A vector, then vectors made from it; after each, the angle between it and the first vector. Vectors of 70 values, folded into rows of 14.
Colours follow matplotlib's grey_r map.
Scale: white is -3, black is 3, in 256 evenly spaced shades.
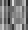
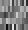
orthogonal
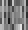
nearly parallel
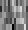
partly aligned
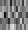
orthogonal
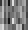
nearly parallel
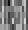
nearly parallel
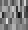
orthogonal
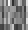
nearly opposite
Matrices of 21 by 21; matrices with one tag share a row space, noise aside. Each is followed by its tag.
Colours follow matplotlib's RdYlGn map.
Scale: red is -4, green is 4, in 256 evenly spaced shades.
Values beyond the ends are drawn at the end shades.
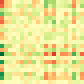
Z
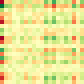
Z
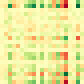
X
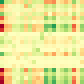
Z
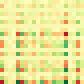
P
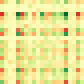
P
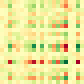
X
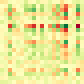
X
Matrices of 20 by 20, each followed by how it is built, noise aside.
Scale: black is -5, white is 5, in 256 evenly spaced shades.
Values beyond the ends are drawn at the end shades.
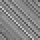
Toeplitz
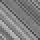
Toeplitz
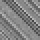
Toeplitz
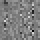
uneven columns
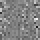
uneven columns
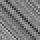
Toeplitz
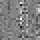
uneven columns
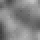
smooth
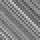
Toeplitz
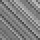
Toeplitz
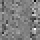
uneven columns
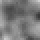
smooth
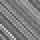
Toeplitz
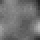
smooth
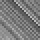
Toeplitz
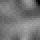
smooth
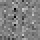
uneven columns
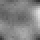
smooth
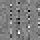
uneven columns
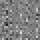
uneven columns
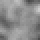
smooth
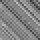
Toeplitz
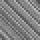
Toeplitz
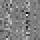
uneven columns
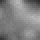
smooth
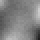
smooth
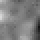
smooth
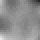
smooth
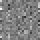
uneven columns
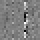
uneven columns
